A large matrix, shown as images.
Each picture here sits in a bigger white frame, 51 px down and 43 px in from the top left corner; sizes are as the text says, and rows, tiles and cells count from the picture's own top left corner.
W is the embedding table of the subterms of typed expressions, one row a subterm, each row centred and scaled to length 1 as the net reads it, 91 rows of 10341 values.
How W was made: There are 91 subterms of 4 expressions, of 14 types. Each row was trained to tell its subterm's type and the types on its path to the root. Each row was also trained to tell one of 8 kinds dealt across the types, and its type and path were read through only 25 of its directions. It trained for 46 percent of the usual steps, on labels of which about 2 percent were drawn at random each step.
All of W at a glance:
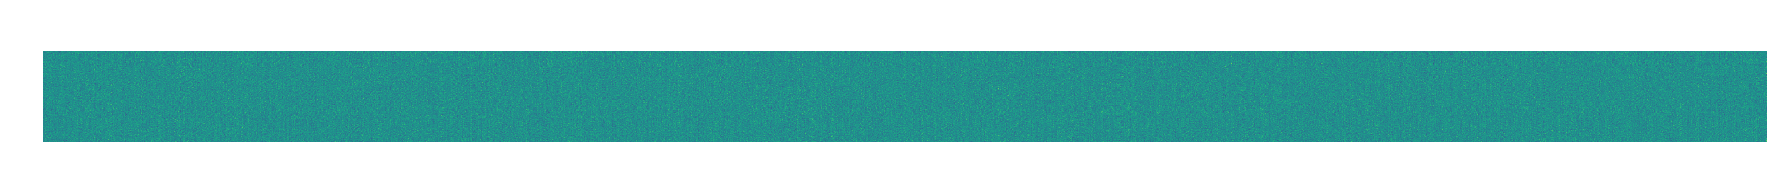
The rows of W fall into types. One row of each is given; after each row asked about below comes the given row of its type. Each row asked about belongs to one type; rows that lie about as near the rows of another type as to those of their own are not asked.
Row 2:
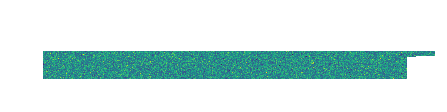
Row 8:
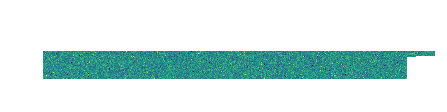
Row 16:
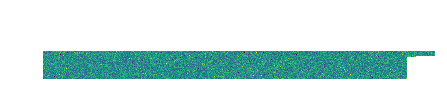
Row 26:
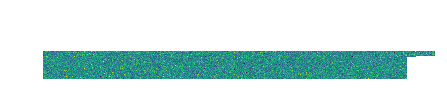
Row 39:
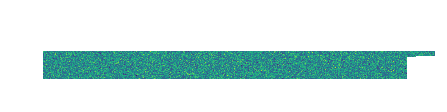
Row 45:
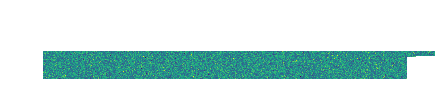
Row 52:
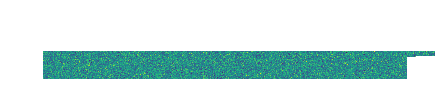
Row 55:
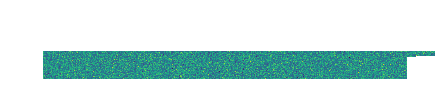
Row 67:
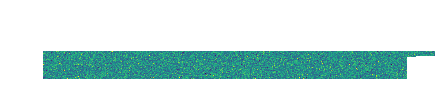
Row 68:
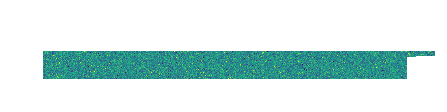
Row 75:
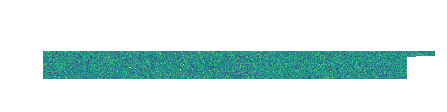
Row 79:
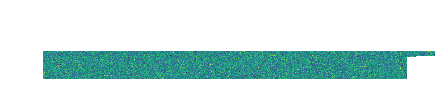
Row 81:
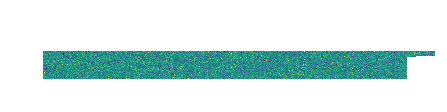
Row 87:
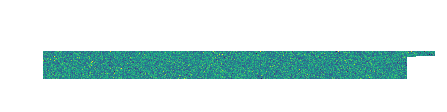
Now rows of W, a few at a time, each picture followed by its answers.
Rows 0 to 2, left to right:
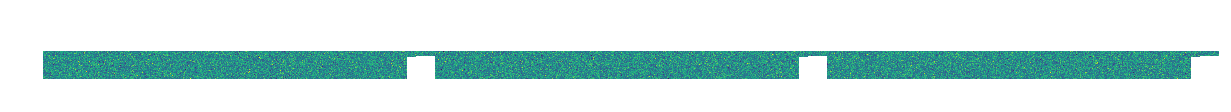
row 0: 39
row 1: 79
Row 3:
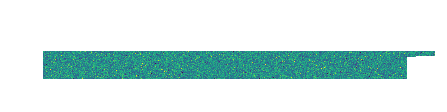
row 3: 39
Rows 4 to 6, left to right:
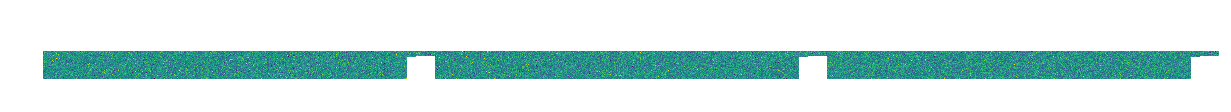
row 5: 39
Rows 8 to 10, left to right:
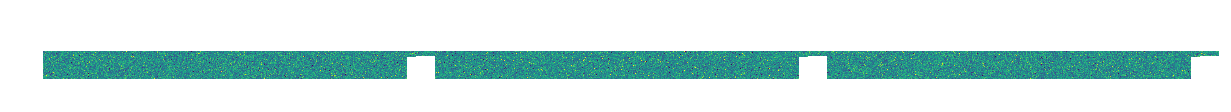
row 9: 87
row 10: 87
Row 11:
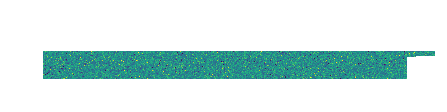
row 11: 16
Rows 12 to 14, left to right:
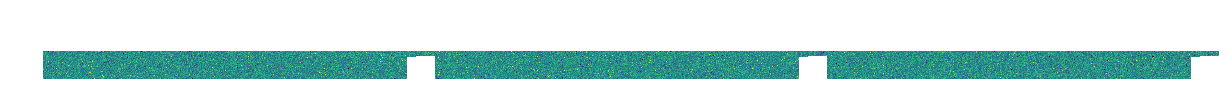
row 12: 52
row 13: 52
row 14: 39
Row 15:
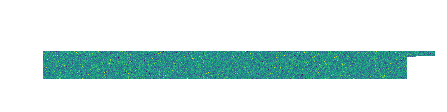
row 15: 8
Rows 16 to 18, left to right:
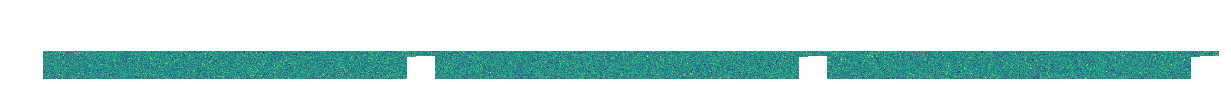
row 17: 79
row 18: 26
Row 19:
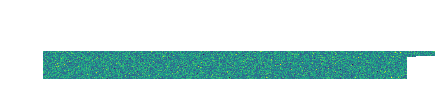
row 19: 79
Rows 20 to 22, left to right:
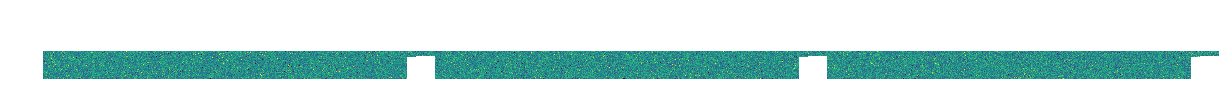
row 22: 8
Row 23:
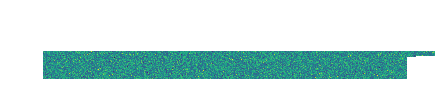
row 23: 45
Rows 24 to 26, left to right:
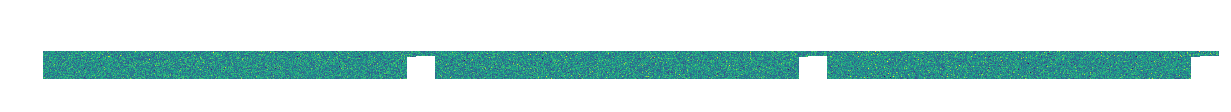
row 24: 67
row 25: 26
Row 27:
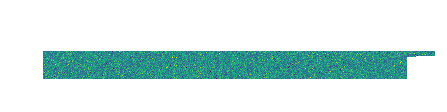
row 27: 52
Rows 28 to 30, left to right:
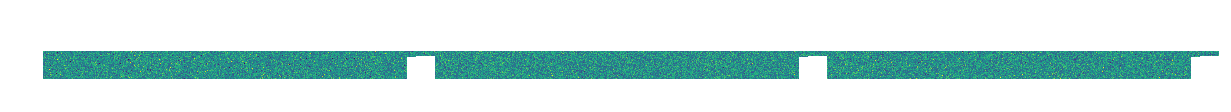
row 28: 39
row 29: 75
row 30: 55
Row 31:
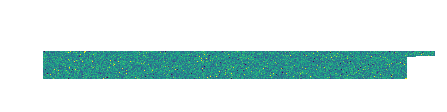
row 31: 8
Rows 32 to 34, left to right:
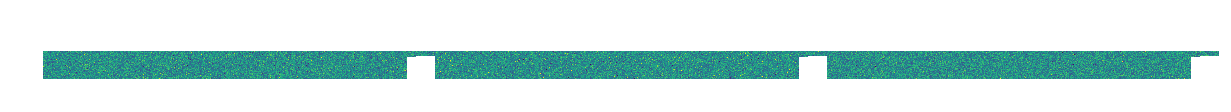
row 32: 75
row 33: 75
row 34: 67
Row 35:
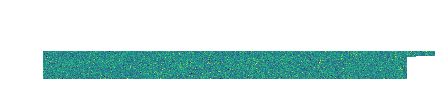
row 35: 55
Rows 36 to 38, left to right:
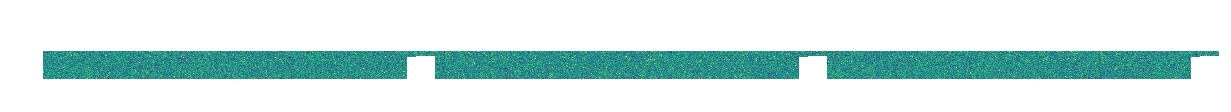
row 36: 87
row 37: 2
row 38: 87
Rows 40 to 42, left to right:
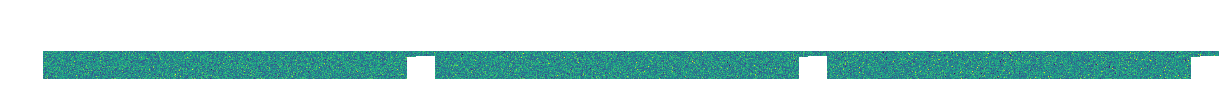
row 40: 55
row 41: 67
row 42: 52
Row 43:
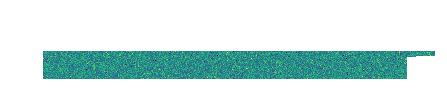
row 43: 75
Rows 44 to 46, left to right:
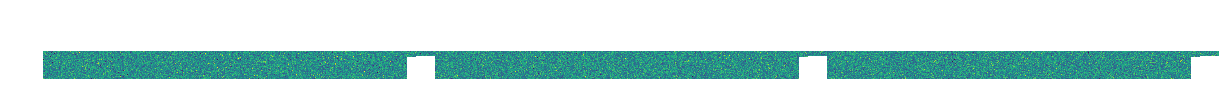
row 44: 2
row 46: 26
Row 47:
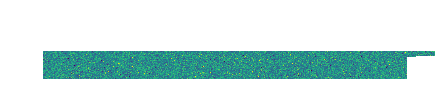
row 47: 55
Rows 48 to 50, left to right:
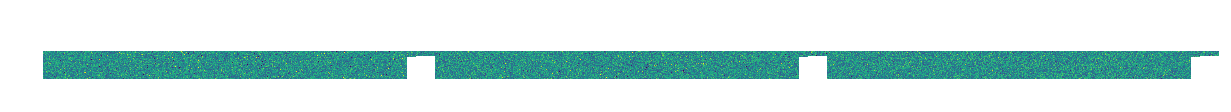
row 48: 52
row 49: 26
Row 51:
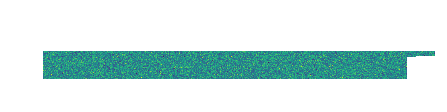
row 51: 26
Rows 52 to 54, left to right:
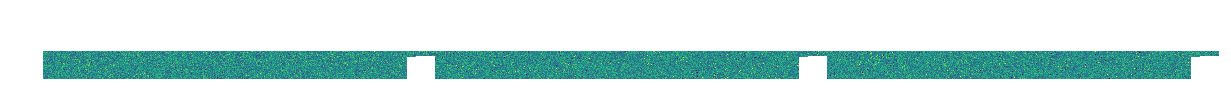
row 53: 68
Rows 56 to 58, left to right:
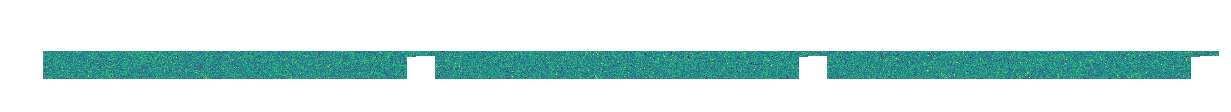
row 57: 2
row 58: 67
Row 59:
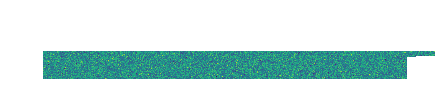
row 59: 2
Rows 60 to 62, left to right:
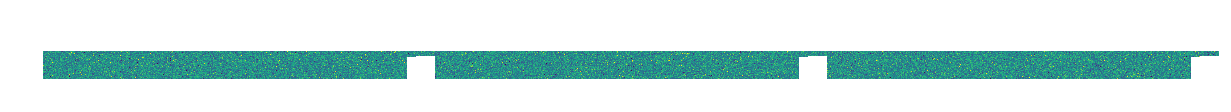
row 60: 79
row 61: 26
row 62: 45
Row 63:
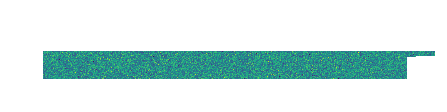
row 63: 68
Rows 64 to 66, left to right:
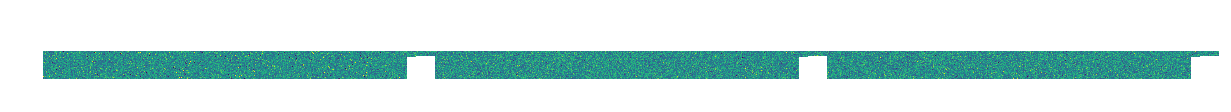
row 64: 87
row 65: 39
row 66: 87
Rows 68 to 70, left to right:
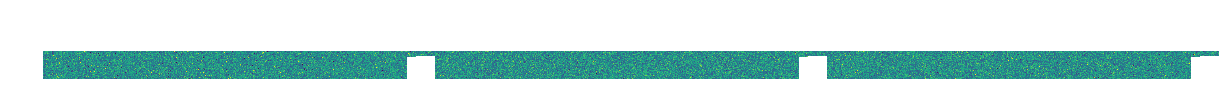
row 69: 67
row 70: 55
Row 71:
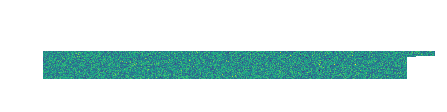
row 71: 67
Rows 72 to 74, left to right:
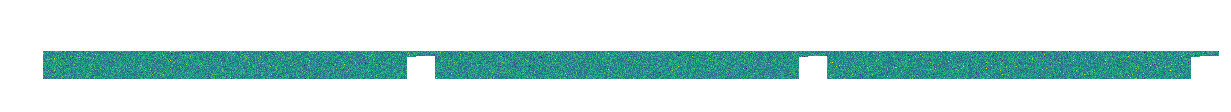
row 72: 79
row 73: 75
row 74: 55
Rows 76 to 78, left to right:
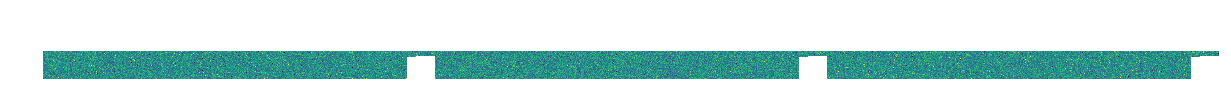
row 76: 26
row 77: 55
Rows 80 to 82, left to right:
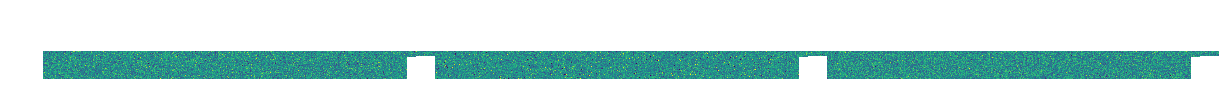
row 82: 39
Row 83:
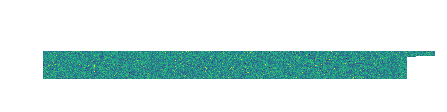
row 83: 75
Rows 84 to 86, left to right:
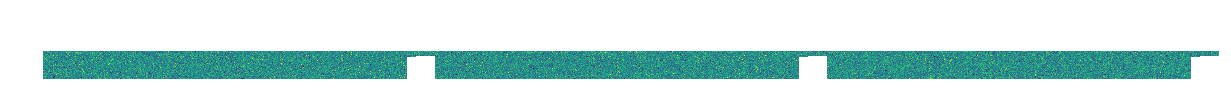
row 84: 8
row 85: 67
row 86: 79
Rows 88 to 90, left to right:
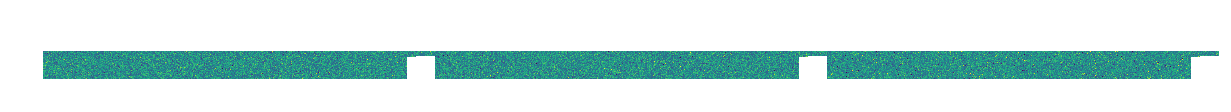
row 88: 79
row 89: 87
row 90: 45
